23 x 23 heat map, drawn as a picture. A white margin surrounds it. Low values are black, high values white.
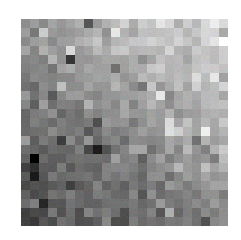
Values rise toward the top right. The bottom left is the ninth with the lowest average. No regular stripes run through it. The ninth with the highest average is the top right. The texture is fine-grained noise.
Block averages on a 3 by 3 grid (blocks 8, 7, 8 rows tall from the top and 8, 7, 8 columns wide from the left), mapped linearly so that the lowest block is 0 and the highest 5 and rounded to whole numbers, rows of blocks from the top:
3 4 5 | 1 2 4 | 0 1 2
